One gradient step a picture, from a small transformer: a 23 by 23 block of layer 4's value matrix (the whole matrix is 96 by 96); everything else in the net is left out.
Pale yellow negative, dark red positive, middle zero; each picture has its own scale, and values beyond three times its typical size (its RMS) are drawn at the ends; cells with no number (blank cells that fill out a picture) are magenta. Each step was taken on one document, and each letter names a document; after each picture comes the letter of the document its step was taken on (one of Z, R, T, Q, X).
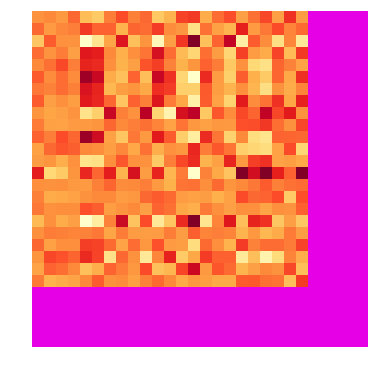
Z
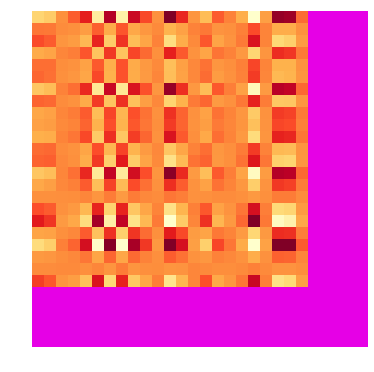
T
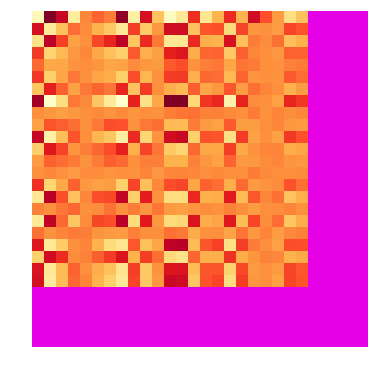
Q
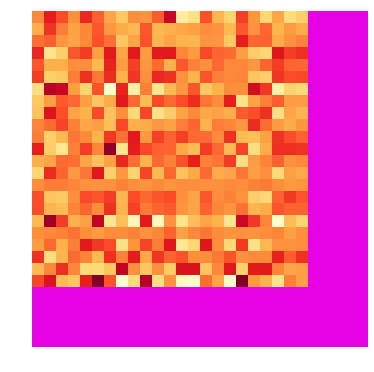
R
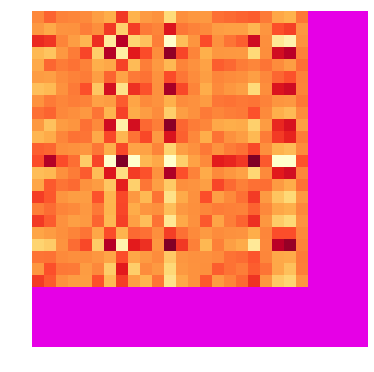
T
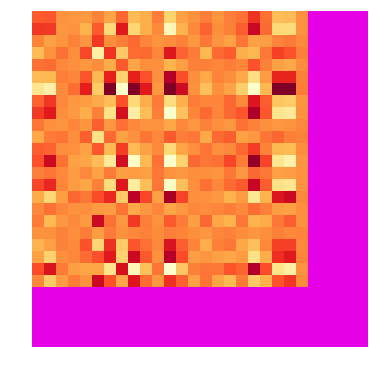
T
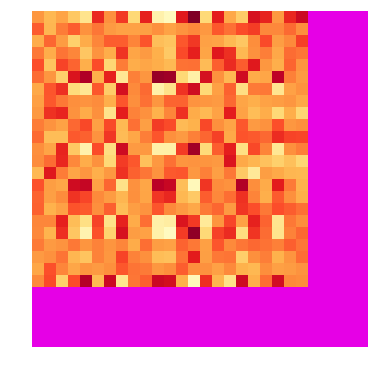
R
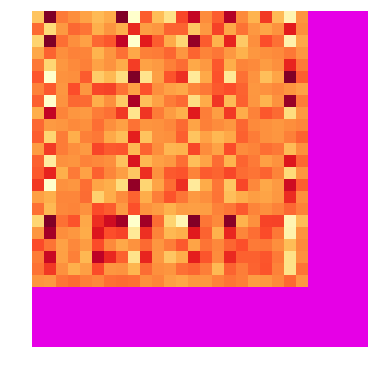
Q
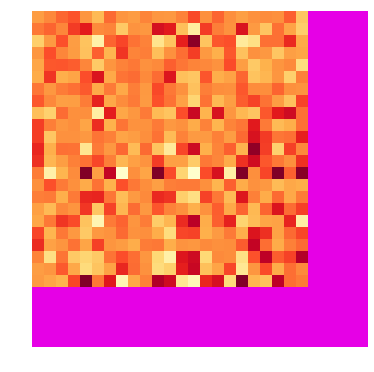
R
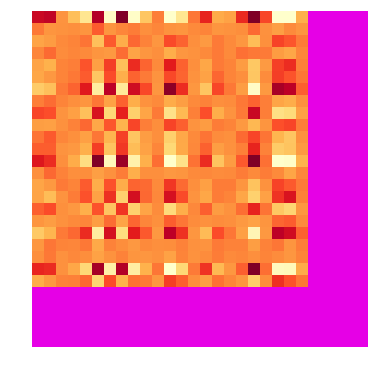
T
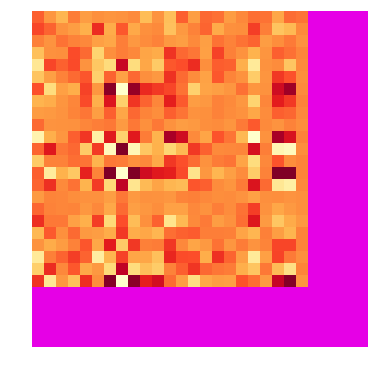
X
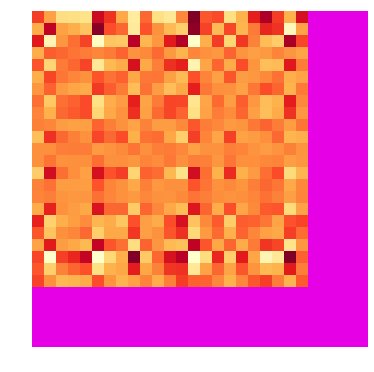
Q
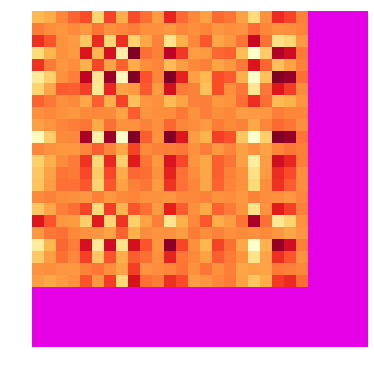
X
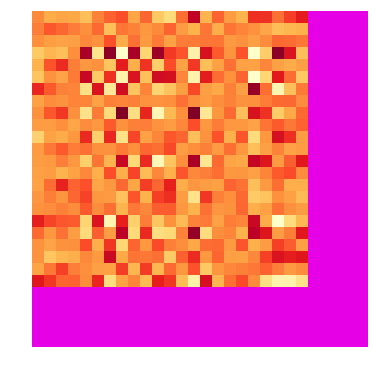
R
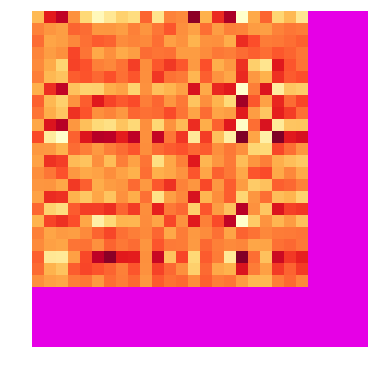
Z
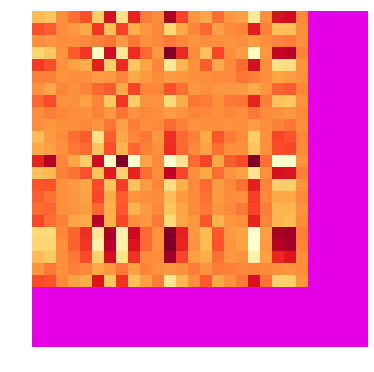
T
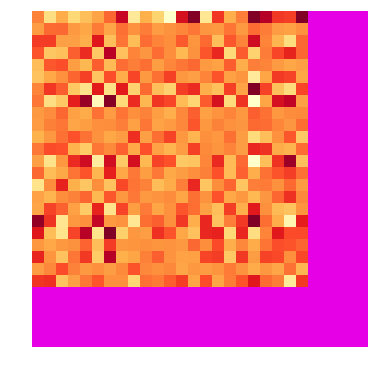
Z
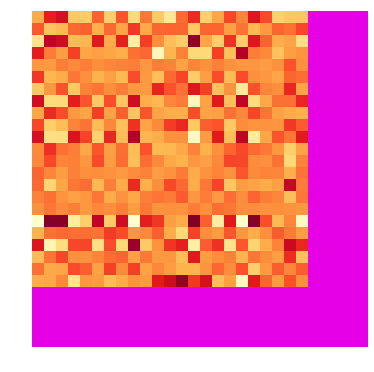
Q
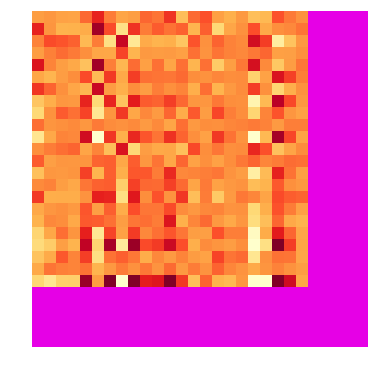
X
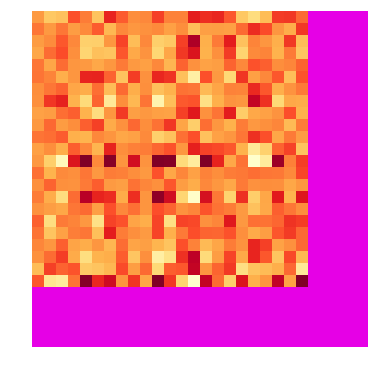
R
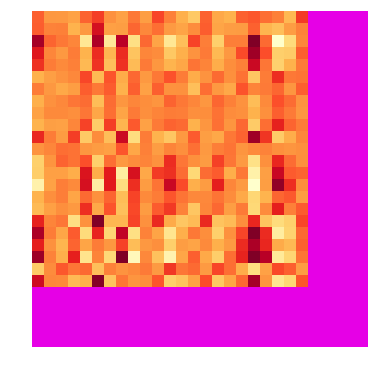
X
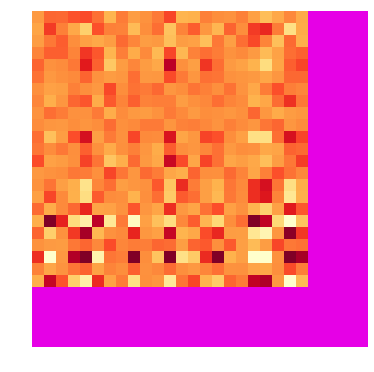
Q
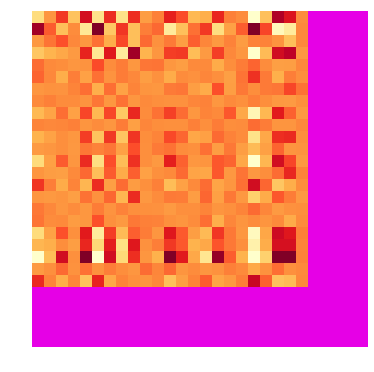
X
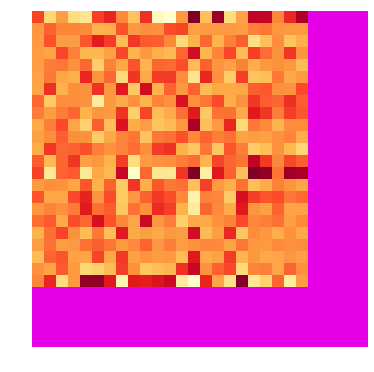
R
